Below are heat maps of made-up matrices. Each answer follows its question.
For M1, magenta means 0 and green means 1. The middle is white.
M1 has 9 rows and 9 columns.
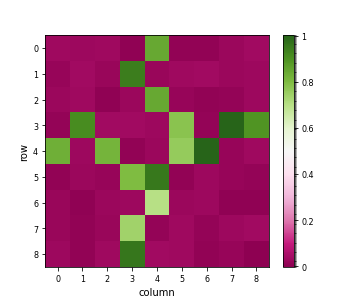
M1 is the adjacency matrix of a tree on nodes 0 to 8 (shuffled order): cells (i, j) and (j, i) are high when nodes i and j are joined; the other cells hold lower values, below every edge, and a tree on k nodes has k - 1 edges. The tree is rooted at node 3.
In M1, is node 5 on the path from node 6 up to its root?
yes
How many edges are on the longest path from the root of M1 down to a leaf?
3
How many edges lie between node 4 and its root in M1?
2
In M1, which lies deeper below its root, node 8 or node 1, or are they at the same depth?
the same depth
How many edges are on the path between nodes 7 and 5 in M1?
2
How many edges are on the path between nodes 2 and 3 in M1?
3
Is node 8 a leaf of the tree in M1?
yes
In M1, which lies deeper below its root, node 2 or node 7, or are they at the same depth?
node 2
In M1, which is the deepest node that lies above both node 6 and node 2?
4
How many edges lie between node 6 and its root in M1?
3
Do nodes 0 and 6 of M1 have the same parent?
yes
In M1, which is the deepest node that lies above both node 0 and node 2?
4
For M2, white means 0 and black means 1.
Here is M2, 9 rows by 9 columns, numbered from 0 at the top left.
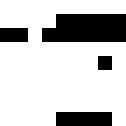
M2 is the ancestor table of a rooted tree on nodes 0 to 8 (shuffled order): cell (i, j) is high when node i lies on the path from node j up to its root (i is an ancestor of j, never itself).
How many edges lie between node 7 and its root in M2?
4
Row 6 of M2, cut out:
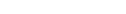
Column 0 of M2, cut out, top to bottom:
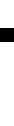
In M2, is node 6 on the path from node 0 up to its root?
no
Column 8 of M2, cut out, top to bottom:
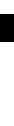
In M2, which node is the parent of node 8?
1
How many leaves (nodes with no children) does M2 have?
5
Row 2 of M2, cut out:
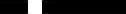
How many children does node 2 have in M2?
3
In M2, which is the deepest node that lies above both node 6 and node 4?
8
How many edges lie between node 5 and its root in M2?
3
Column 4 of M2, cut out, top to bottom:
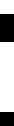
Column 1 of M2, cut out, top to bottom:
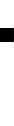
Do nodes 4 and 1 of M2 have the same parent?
no
